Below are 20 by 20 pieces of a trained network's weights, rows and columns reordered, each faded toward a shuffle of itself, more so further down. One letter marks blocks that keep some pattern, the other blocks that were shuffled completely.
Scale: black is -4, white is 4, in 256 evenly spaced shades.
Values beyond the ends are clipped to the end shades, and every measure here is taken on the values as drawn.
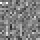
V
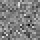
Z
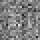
V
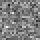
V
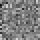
V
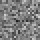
Z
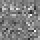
V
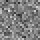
Z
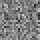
V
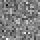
Z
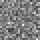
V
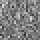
V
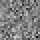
Z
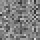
V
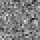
Z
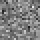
Z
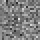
Z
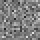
Z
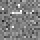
V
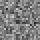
V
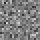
V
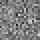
V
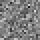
Z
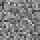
Z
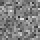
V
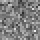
Z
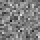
V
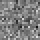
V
